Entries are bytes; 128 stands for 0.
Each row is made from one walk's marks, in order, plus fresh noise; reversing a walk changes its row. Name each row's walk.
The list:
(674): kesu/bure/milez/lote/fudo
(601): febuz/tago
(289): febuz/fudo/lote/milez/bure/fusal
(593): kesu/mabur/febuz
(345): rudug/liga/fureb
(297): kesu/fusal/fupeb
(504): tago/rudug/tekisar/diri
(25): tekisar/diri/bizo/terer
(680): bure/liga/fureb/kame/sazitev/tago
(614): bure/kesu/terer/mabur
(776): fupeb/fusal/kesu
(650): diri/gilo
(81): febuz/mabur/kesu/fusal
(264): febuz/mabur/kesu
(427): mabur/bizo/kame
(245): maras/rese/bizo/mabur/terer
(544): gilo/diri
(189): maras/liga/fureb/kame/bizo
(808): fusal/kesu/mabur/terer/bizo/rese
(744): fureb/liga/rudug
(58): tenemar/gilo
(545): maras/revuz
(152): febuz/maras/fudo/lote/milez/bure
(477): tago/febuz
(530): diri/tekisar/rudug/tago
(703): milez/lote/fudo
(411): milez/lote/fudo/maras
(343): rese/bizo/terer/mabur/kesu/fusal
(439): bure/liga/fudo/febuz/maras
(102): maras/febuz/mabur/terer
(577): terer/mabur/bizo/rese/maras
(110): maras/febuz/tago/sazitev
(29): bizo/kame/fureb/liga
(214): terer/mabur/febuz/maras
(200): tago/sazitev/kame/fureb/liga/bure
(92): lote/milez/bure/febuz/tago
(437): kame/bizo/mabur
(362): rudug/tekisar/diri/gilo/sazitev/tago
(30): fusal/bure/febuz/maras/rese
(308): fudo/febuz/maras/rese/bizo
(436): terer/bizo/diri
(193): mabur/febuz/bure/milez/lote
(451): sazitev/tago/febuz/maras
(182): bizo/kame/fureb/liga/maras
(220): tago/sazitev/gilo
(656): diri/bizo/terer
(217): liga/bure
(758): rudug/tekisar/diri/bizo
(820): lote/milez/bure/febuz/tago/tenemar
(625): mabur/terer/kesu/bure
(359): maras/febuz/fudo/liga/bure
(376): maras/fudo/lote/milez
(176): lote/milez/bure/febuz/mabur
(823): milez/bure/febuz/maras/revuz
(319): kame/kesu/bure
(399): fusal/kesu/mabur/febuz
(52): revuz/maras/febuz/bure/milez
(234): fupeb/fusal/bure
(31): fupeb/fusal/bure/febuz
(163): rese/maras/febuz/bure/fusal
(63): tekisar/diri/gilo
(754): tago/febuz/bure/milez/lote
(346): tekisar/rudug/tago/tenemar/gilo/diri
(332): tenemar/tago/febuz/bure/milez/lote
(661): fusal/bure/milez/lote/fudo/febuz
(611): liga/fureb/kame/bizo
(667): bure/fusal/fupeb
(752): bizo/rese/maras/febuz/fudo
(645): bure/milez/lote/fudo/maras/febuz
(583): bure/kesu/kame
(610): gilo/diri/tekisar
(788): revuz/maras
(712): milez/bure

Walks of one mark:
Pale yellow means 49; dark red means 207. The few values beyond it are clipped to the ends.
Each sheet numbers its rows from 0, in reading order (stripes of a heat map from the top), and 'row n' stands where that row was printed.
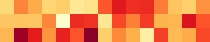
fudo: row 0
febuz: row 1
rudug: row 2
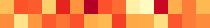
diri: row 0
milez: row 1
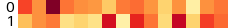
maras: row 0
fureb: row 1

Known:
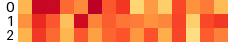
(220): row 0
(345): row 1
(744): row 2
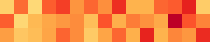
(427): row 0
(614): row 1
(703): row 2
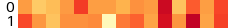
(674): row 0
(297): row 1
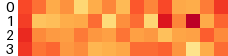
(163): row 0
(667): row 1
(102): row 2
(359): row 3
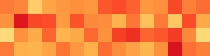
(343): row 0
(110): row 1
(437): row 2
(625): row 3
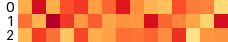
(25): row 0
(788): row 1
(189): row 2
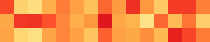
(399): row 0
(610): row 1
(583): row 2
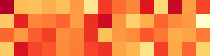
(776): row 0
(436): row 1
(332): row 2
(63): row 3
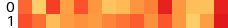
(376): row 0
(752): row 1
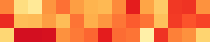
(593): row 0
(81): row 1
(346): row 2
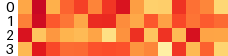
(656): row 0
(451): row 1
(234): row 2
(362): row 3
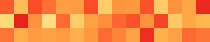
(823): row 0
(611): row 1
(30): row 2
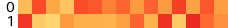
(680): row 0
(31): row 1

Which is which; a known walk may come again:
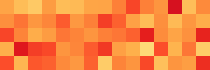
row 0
(319)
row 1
(245)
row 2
(439)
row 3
(63)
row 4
(823)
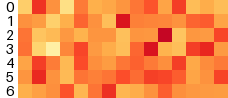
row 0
(611)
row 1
(808)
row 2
(289)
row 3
(593)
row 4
(200)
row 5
(182)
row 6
(820)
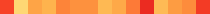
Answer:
(645)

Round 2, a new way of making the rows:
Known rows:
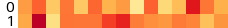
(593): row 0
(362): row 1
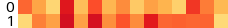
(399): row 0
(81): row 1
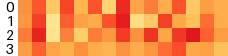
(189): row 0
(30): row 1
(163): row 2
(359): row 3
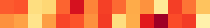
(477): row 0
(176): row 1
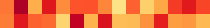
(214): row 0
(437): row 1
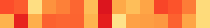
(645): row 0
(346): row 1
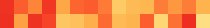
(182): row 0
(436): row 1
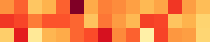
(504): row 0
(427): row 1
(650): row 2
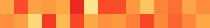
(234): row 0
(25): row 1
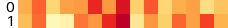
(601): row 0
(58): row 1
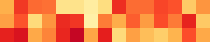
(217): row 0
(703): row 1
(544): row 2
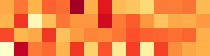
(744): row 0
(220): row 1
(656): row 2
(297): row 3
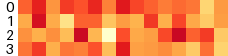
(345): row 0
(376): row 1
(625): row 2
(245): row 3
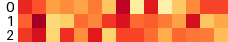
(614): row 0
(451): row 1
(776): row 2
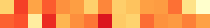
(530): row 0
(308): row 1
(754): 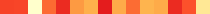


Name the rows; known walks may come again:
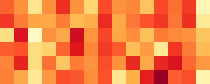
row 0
(674)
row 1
(102)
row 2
(63)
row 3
(477)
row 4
(163)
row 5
(176)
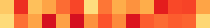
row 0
(411)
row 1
(81)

